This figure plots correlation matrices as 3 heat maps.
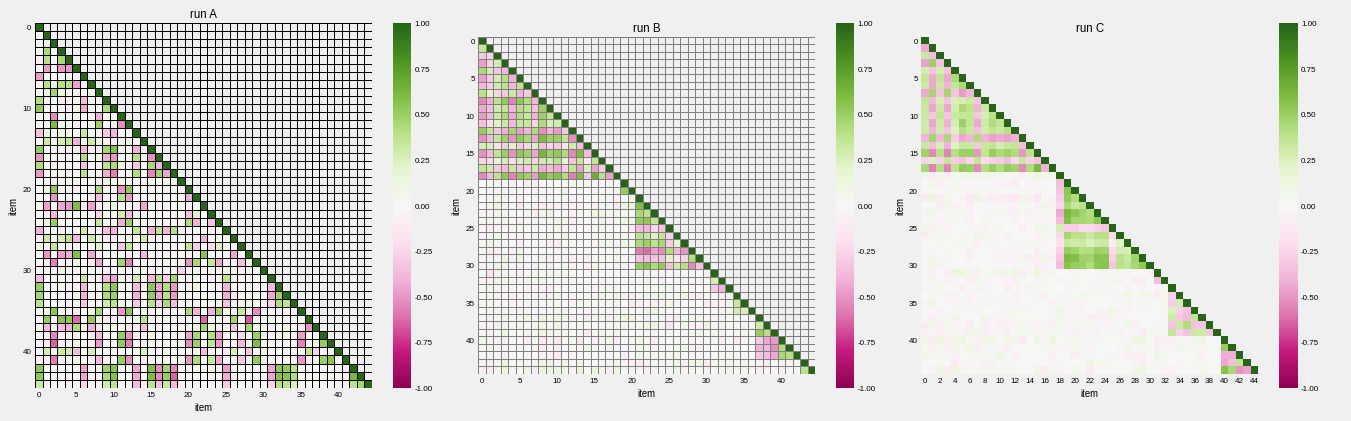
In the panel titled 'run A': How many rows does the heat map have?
45
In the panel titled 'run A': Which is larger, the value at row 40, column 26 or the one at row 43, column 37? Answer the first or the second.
the first
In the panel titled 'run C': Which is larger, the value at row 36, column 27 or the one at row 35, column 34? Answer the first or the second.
the second
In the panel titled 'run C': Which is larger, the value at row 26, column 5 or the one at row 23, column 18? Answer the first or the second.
the first
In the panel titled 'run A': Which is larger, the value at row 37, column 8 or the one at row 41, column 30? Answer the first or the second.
the second
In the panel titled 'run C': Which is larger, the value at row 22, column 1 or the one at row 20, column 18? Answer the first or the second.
the first
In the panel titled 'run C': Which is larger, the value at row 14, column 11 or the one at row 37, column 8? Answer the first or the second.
the first
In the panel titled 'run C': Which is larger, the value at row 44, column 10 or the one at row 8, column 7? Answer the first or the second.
the first
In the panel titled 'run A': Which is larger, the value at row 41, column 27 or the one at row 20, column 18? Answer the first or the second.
the second
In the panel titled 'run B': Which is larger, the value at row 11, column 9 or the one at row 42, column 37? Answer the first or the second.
the first
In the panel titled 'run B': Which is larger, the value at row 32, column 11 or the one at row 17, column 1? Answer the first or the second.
the second
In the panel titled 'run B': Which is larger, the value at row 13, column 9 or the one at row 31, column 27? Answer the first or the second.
the first
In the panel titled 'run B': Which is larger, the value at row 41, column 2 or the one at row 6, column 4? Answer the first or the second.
the first
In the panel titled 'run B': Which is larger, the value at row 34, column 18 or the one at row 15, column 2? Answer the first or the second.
the second
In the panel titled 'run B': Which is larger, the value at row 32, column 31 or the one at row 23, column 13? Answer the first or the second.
the first
